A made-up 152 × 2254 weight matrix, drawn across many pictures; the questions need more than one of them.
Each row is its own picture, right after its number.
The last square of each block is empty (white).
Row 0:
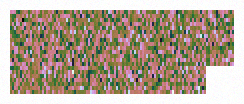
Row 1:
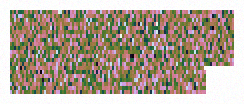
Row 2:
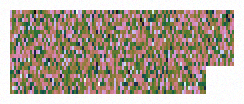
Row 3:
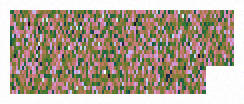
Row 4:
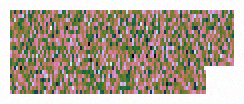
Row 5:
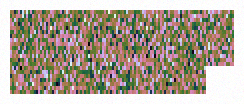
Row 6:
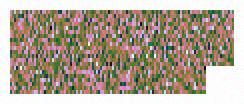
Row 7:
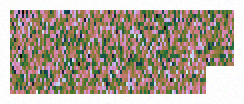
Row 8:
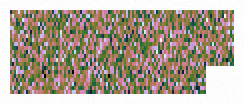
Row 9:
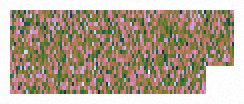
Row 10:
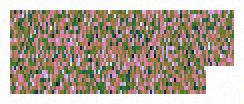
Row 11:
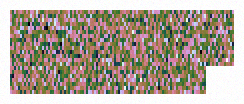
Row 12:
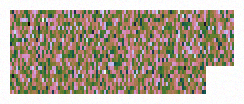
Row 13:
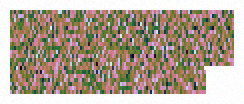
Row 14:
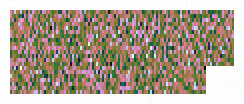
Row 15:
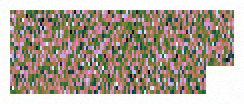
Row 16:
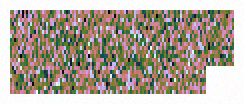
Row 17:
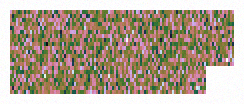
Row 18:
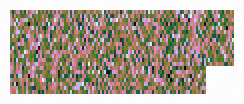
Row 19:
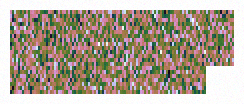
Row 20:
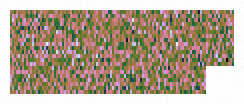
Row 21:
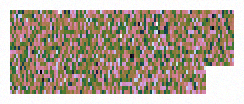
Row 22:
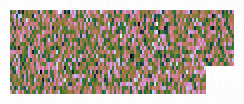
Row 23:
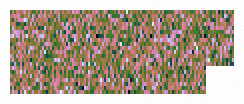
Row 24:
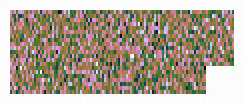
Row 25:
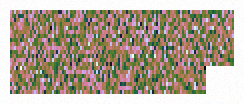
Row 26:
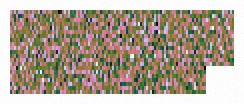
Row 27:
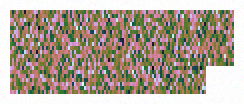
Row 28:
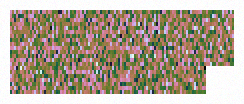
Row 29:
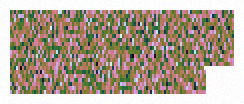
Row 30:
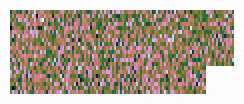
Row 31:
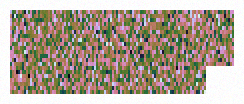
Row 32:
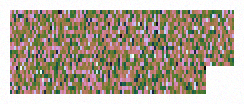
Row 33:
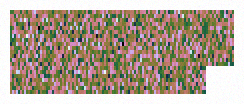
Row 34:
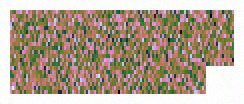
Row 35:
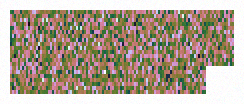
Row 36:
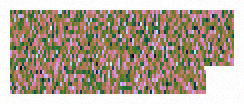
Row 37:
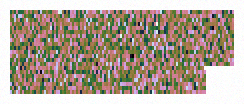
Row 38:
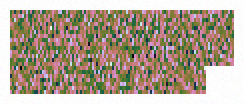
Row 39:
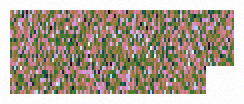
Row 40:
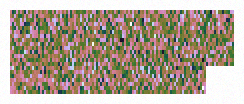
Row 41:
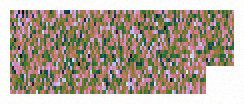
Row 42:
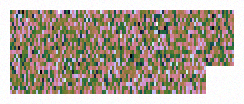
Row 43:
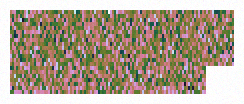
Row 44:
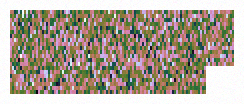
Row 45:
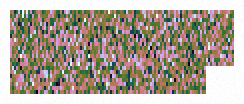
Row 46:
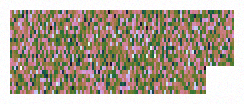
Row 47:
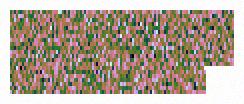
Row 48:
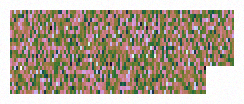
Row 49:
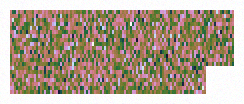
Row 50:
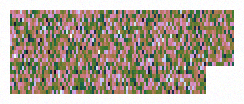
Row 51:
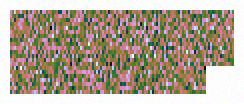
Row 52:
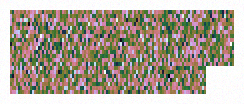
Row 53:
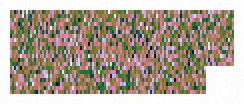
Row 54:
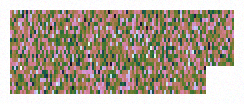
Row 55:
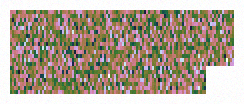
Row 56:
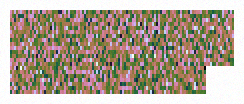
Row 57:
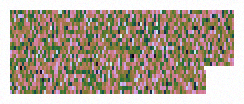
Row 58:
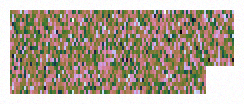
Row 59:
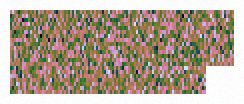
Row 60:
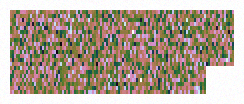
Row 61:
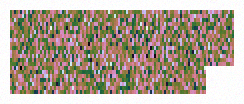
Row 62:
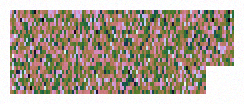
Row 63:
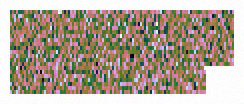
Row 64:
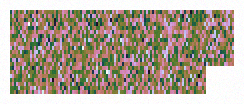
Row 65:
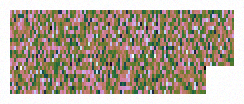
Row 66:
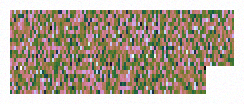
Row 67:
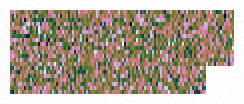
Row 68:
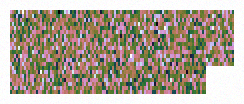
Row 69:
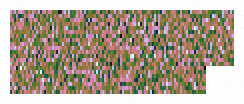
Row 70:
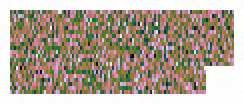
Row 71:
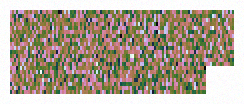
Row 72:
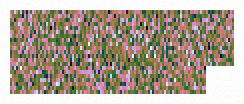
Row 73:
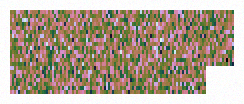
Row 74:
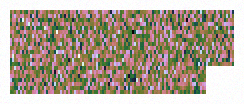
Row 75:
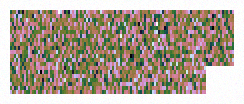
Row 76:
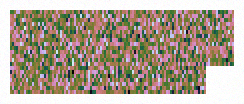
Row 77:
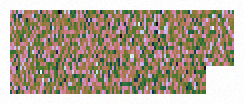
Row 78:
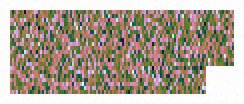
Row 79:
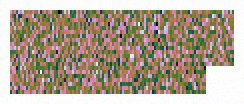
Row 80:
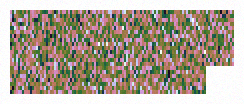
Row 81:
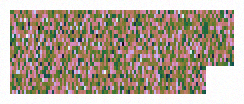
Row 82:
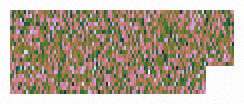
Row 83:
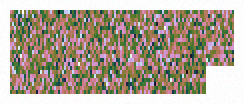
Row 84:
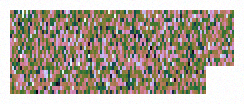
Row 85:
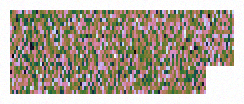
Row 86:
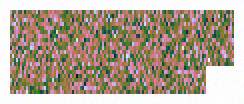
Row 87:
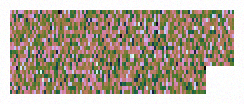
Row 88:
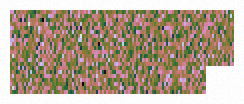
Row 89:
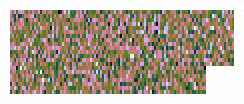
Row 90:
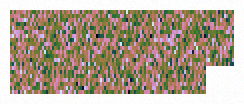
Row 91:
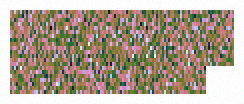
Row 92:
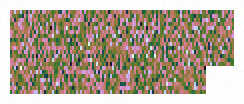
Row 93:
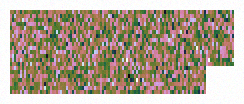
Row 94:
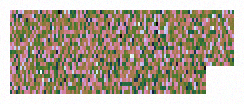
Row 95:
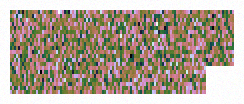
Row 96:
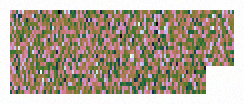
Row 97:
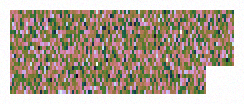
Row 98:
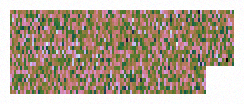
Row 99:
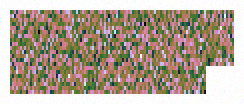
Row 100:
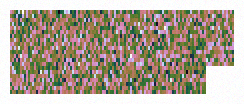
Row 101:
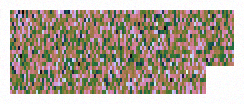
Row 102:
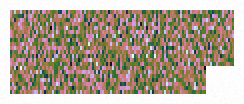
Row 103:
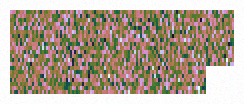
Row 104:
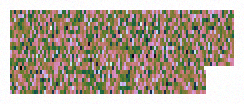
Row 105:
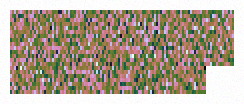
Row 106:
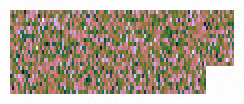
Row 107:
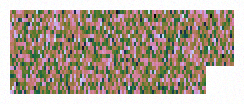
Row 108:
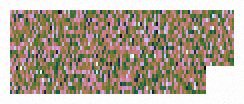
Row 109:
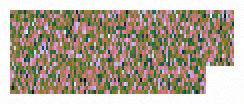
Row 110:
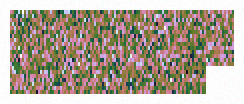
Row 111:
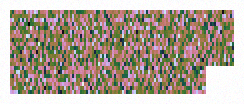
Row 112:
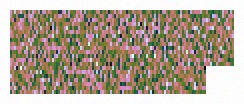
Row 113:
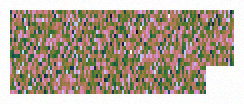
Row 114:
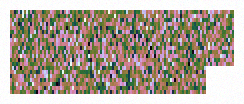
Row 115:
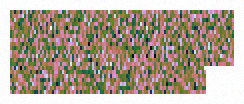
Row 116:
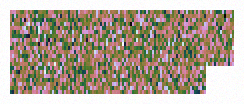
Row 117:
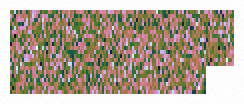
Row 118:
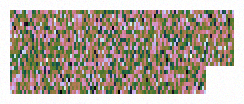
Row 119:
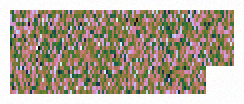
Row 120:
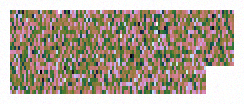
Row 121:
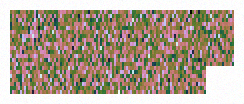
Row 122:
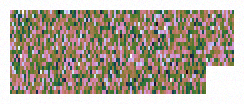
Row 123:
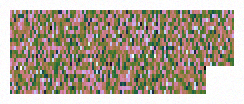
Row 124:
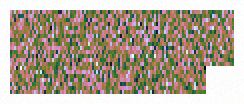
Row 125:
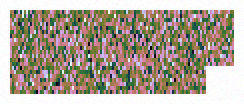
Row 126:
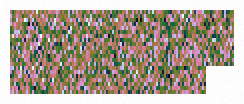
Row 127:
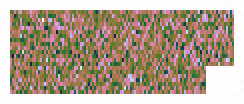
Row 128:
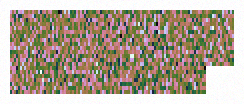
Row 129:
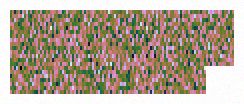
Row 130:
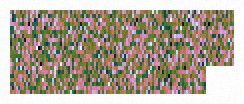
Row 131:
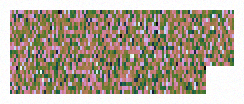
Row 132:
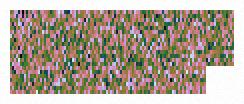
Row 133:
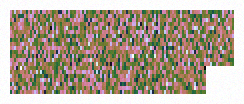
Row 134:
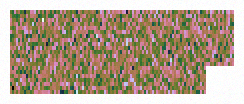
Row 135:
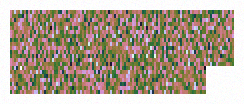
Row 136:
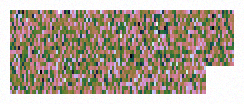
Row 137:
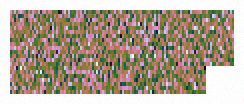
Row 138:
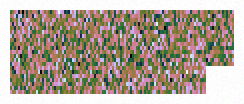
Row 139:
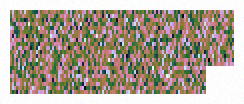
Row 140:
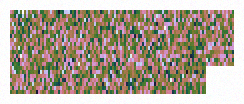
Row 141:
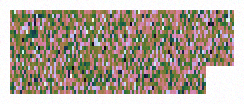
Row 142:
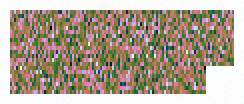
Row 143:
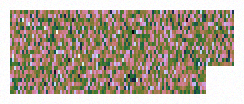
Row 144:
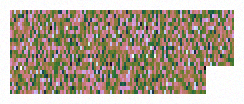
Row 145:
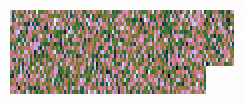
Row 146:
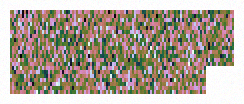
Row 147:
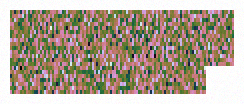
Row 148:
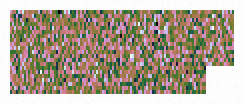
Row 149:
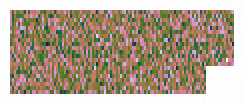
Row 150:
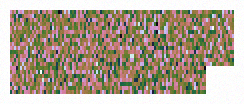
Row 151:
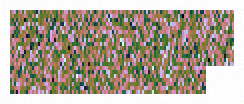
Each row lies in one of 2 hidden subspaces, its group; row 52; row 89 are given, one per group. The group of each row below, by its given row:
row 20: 52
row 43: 52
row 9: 52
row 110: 89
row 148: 89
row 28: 89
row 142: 89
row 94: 89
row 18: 52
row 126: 52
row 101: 89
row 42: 89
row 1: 89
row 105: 89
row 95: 89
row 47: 89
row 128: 89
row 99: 52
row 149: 52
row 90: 52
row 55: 52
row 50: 52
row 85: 52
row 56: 89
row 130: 52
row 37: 89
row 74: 52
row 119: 52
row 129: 89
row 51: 89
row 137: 89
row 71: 89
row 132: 89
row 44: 89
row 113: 52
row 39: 89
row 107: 52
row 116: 52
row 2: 52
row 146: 89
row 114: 89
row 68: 89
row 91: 89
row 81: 52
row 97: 52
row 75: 89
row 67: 52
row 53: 89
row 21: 89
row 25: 89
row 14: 89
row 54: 89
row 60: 52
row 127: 52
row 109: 52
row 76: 52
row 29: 89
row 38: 89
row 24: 89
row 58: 52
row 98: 52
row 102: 89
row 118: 52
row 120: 89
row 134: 52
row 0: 52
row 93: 52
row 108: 89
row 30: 52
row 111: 52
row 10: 89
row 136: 89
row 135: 89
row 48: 89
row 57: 89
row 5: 89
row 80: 52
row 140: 89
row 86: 52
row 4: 89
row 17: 52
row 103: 52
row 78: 52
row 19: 52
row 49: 52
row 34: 52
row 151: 52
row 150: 89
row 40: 52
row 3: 52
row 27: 52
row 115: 89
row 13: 89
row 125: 89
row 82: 52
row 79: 89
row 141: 52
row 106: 52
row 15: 52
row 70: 89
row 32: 89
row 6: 89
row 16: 89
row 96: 89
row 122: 89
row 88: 52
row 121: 52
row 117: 52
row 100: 89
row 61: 89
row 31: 52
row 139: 52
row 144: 89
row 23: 52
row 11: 52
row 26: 89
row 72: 89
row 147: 89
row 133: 89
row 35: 52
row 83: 89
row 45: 89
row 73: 52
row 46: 89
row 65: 89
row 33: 52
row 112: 89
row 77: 89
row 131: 89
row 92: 89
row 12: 52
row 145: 52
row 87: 89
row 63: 89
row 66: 89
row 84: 89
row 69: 89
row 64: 52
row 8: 52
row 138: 89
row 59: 52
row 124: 89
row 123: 89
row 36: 89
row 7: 89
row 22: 89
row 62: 52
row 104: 89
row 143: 52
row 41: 89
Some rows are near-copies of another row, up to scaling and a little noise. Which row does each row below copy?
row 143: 74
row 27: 78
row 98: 20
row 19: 80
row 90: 23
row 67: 116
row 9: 82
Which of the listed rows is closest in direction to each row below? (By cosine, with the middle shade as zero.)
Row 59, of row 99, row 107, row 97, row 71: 71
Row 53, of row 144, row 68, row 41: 68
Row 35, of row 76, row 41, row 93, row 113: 113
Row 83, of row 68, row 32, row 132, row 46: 68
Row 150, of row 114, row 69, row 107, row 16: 69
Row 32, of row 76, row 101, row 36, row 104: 76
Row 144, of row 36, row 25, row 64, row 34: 25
